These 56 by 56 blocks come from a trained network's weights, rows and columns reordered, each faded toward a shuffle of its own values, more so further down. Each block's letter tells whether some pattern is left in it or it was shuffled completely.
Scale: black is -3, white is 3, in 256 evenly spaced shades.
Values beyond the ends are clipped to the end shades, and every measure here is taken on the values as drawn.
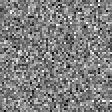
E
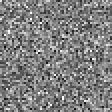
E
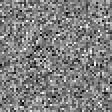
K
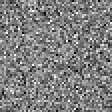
K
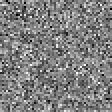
K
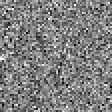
K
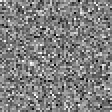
K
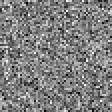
K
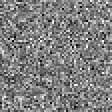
E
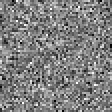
E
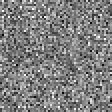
E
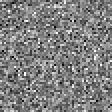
K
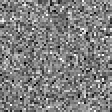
K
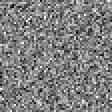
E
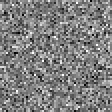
E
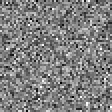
K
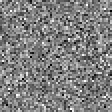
K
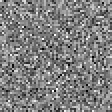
K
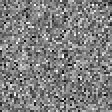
E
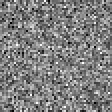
E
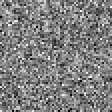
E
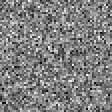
K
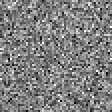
E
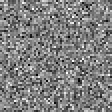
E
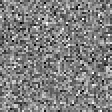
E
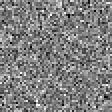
K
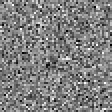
K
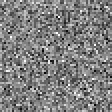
K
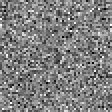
K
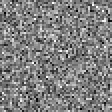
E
